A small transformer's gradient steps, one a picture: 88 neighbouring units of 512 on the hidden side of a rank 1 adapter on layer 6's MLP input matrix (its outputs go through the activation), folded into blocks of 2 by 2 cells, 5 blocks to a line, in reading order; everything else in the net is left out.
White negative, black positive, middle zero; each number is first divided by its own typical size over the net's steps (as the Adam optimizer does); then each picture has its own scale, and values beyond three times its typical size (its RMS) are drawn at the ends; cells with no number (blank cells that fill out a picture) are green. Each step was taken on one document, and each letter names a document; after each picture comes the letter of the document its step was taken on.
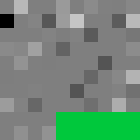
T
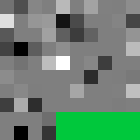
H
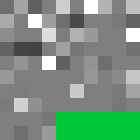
H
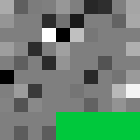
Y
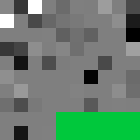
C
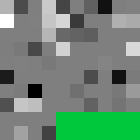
Y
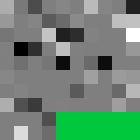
H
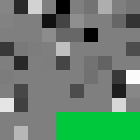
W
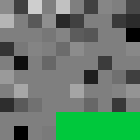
C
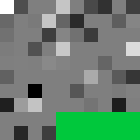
Y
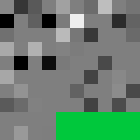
C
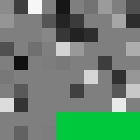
W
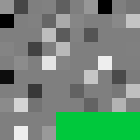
Y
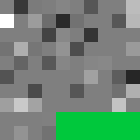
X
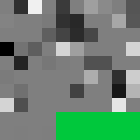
W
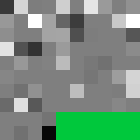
H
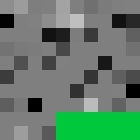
T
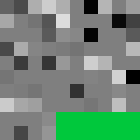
X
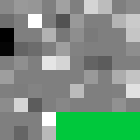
H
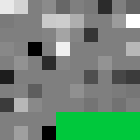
Y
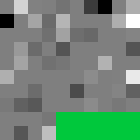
T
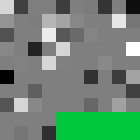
Y
